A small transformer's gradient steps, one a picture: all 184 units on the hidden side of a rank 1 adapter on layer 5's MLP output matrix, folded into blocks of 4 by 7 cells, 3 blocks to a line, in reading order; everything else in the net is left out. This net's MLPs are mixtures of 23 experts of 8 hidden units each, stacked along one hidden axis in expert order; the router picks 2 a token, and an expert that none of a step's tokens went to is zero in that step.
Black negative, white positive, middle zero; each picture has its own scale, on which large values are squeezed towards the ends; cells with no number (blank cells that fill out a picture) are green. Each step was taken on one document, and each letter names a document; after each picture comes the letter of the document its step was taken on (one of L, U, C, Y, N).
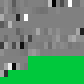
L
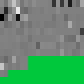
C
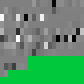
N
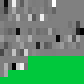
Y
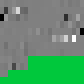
C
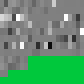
C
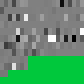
N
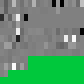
N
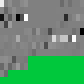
L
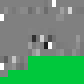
Y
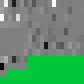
Y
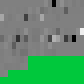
N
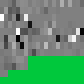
L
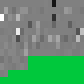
Y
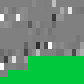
Y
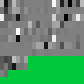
C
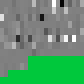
N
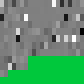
L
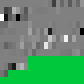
C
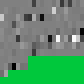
N
